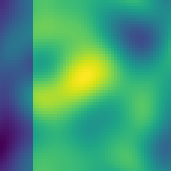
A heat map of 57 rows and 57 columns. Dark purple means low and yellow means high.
Calmest part: bottom middle. Stripes: none. Ninth with the highest average: centre. Ninth with the lowest average: bottom left. Lone odd cells: none. Seam: vertical, 20% of the way across, the right part higher.
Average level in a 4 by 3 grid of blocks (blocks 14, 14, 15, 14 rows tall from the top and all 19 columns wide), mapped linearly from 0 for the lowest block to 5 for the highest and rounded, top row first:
1 3 1
1 5 2
1 4 3
0 3 2
